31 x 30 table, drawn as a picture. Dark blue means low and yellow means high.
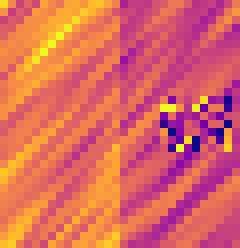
On average the colour sits 60% of the way up the scale. The middle right is the ninth with the lowest average. In the middle right lies a patch that is rougher than the rest. A vertical seam about 50% of the way across splits the table, and the left part is higher. The top left is the ninth with the highest average.
